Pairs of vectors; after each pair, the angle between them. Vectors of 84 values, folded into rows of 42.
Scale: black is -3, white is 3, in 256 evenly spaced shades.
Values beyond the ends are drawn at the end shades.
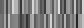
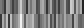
partly opposed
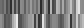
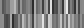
orthogonal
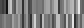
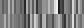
partly aligned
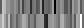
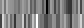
partly aligned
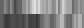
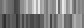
nearly parallel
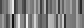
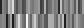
nearly parallel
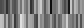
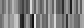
partly opposed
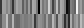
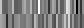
nearly opposite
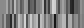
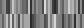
partly opposed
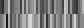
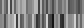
orthogonal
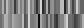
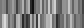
orthogonal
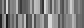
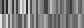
partly opposed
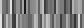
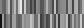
partly opposed
